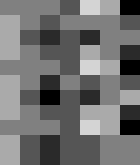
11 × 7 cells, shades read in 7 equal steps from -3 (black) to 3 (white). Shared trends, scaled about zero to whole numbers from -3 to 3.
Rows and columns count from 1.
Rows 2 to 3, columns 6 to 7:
0 -1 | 0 0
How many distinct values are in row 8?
4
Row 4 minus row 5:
1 0 -1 0 -1 -1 1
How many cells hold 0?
26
